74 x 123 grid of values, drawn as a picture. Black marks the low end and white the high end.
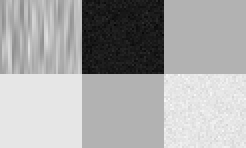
The table splits into 2 rows of 3 panels. Panel 1,1: high, streaked downward. Panel 1,2: very low, fine-grained, faint in contrast. Panel 1,3: high, flat. Panel 2,1: very high, flat. Panel 2,2: high, flat. Panel 2,3: very high, fine-grained, faint in contrast.
